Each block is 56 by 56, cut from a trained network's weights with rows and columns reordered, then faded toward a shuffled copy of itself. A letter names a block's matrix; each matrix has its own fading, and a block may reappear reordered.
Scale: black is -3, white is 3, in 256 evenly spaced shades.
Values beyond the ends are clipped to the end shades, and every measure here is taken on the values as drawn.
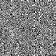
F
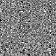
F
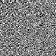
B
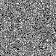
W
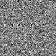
F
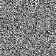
F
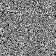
W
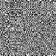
B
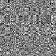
B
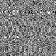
B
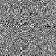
B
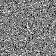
W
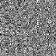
F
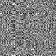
B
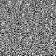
F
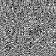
B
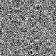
F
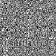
F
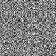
B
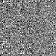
F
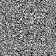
F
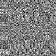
B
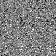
W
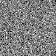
W
